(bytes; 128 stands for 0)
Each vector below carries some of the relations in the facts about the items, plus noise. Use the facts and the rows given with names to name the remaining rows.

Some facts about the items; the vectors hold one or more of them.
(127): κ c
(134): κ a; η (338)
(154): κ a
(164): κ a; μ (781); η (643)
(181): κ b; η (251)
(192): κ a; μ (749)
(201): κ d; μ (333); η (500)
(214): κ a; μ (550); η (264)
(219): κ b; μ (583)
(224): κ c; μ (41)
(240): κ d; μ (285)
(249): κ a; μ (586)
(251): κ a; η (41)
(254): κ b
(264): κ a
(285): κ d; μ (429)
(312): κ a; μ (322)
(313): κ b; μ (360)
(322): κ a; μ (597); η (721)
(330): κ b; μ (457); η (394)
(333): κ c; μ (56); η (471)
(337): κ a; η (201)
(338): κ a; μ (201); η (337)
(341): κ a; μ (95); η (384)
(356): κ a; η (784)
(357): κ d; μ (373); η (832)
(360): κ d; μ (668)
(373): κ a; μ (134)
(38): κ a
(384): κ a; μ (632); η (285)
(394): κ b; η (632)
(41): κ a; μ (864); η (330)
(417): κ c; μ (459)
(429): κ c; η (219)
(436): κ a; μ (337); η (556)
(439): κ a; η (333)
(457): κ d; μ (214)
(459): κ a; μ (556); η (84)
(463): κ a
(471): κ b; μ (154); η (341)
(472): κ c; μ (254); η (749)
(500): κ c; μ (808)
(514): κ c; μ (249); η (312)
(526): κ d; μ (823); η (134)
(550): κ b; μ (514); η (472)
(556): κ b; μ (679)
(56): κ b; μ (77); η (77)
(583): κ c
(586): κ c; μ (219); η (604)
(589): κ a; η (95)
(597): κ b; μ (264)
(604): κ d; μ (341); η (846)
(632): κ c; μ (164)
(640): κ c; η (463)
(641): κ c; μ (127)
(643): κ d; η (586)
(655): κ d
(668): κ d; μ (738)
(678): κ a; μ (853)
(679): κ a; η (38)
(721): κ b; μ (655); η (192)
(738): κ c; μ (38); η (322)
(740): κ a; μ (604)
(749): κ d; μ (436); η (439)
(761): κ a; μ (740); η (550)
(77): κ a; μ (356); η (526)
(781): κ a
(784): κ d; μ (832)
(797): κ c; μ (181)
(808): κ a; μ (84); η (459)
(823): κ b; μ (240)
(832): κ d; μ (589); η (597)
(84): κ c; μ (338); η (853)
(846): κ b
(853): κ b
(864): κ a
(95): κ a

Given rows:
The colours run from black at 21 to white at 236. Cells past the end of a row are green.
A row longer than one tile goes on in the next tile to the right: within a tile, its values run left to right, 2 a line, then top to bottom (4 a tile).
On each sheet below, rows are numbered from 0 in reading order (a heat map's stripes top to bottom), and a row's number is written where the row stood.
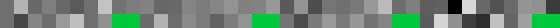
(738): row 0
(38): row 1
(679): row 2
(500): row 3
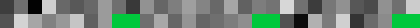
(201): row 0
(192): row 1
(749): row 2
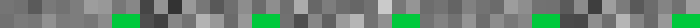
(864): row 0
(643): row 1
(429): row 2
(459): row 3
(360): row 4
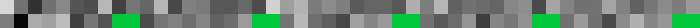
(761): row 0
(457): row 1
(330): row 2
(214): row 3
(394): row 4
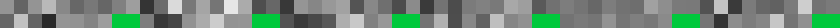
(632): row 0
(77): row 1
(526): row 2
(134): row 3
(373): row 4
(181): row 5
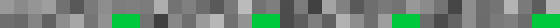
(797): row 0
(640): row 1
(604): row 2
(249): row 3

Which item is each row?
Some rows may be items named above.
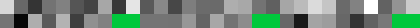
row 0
(550)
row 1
(251)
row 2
(384)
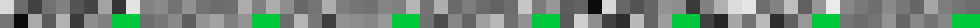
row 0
(550)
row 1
(254)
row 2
(853)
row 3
(429)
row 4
(500)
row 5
(285)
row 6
(678)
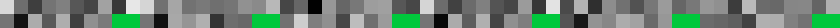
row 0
(550)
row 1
(439)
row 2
(337)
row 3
(550)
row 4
(357)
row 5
(586)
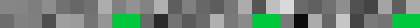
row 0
(127)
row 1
(514)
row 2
(472)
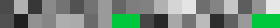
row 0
(357)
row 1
(285)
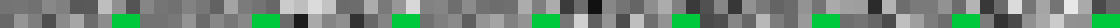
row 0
(84)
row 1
(678)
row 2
(471)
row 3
(254)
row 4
(338)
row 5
(655)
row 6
(583)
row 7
(77)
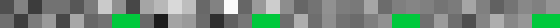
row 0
(808)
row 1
(384)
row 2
(463)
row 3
(394)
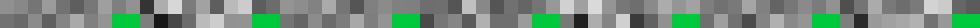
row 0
(823)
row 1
(56)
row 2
(313)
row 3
(784)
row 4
(333)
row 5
(394)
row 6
(356)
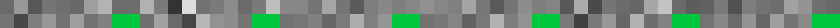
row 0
(436)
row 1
(219)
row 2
(721)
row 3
(721)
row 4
(164)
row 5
(41)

